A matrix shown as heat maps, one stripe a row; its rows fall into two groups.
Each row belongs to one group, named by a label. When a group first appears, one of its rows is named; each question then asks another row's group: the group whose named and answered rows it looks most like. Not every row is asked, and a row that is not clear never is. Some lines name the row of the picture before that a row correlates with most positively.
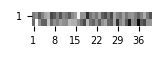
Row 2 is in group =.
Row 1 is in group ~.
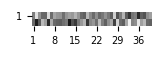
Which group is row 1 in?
=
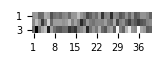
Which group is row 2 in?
=
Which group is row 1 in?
~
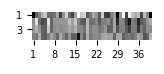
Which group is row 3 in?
=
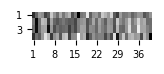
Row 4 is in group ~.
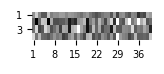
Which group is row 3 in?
~
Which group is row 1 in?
=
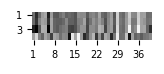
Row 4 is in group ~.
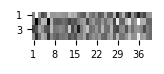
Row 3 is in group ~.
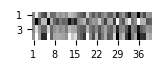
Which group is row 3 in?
=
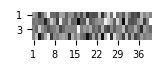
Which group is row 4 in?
~
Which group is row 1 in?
~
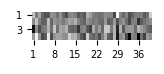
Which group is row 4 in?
=
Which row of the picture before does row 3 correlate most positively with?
4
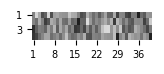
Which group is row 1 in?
=
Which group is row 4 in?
~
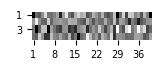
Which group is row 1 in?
~
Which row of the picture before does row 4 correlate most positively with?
2
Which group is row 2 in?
=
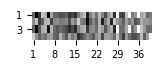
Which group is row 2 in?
~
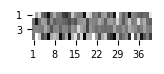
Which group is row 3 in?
~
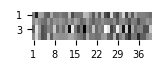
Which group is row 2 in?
=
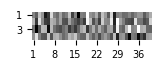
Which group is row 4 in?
=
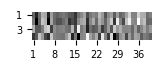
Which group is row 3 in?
~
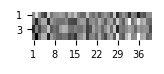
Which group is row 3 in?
~
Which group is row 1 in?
=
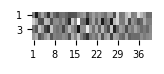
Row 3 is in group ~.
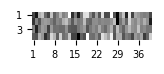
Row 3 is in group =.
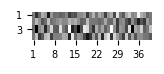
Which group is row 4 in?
~
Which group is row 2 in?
=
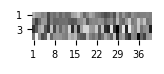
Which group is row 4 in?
=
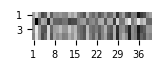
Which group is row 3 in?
=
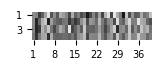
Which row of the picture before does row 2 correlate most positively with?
2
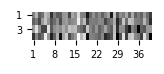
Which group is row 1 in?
~
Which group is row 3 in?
=
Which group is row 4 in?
~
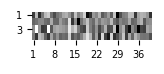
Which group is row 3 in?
=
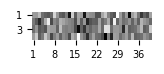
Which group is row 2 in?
~
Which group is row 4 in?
~
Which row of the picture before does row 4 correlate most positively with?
1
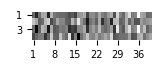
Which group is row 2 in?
~
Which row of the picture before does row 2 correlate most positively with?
4
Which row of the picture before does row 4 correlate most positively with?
3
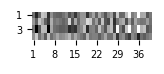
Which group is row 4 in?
=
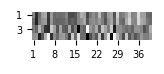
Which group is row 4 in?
~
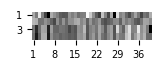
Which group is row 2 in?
~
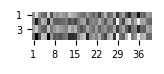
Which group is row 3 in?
=
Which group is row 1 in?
=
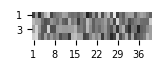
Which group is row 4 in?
~
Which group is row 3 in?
=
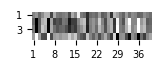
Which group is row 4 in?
=
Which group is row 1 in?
~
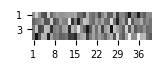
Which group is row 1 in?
=
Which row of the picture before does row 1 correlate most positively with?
4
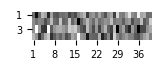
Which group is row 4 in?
~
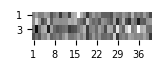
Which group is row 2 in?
=
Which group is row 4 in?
~
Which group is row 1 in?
~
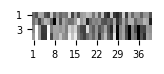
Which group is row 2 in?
~
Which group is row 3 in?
=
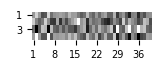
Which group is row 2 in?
~
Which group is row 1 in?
=
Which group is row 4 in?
=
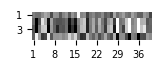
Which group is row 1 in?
~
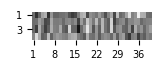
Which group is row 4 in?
=
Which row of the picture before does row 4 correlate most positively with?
4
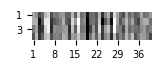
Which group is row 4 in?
~
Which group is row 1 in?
~
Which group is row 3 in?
~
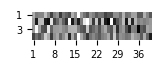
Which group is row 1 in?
~
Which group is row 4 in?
~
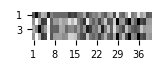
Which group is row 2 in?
=
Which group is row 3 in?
~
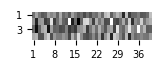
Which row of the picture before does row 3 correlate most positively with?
1
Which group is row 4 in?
~
